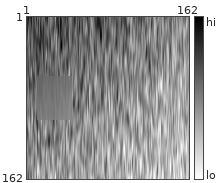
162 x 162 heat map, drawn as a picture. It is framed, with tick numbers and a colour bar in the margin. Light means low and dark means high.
The ninth with the lowest average is the bottom right. The ninth with the highest average is the top left. Streaks run downward. The field climbs toward the top left. An odd patch, calmer than its surroundings, sits in the middle left. The middle left is the calmest part. The histogram is bell-shaped.
